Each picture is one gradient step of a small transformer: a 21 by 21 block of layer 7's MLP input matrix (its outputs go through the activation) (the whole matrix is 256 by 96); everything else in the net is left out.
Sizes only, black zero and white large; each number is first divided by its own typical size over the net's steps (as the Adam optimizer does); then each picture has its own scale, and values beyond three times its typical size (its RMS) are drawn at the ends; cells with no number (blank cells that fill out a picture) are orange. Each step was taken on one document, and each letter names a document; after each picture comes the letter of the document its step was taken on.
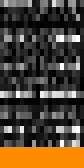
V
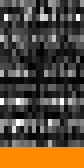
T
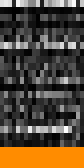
V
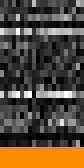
V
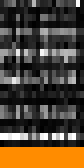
V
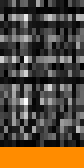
T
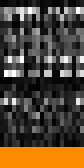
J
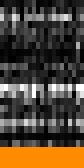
T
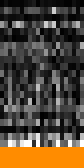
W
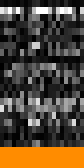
W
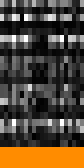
T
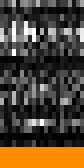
T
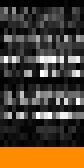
J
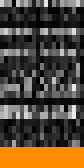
V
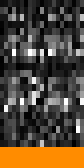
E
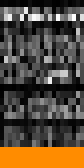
J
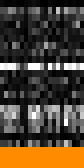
W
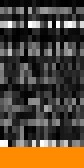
W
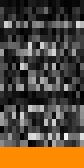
W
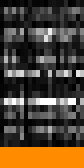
J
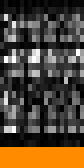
E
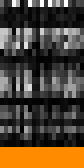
V
